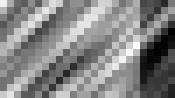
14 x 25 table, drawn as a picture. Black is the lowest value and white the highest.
Seam: vertical, 80% of the way across, the left part higher. Average level on the scale: 50%. Grain: diagonal, up to the right.
